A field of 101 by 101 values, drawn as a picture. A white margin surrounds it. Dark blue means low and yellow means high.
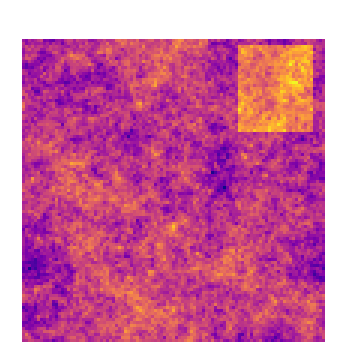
In the top right lies a patch that is higher than the rest. The ninth with the highest average is the top right. The field is mottled with small blotches.
